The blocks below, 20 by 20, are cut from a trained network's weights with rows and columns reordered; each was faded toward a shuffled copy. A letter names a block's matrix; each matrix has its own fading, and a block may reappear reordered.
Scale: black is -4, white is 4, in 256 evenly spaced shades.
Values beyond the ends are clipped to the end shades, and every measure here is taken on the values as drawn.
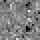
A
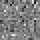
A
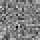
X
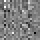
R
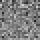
X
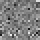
R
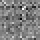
R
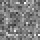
X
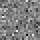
A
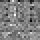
R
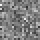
X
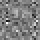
R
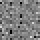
A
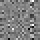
R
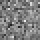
X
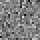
A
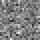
X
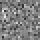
X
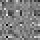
R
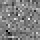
A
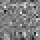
R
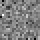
A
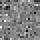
A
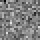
X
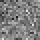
A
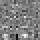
R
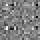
R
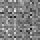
R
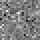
A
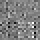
R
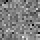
A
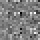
R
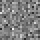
X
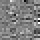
R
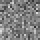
X
